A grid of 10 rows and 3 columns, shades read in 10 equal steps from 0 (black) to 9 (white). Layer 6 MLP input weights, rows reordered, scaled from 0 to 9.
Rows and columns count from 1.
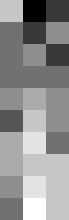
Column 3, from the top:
2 5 2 4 5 5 4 7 7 7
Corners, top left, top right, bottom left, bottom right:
7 2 4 7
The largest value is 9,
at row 10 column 2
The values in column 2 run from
0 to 9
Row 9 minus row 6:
2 1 2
